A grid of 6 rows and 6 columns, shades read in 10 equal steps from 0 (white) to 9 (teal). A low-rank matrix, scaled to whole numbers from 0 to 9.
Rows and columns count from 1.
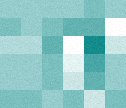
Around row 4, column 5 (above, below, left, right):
9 6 1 4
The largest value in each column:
5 5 6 6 9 5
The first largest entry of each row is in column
5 4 5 5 5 1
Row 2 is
5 4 5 6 6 0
